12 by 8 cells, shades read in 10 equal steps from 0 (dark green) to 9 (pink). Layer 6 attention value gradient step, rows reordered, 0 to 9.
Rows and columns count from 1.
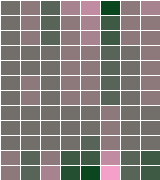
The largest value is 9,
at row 12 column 6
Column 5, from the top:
7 6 6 5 5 5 5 4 4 3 2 0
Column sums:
50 51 48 51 52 47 49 52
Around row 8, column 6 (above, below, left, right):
3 5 4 4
